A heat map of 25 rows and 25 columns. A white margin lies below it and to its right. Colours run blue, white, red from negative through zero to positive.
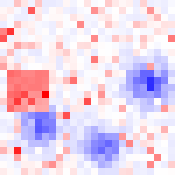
An odd patch, higher than its surroundings, sits in the middle left. The ninth with the highest average is the middle left. Overall the values sit about 50% of the way up the scale. Three dips sink into the field.
